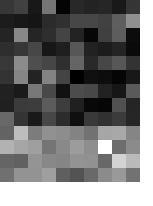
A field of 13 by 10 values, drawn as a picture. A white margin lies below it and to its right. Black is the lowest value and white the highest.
Overall the values sit about 30% of the way up the scale. Values change most from cell to cell in the bottom right. The bottom right is the ninth with the highest average. A horizontal seam about 70% of the way down splits the table, and the bottom part is higher.
